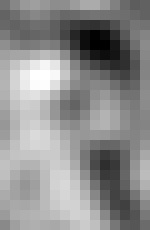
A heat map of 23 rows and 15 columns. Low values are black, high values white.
Calmest part: bottom left. Lone odd cells: none. Roughest part: top middle. Stripes: none.
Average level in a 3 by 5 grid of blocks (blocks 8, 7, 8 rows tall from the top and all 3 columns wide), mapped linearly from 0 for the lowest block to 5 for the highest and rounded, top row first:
3 3 1 0 1 / 5 5 3 3 2 / 4 4 4 1 2
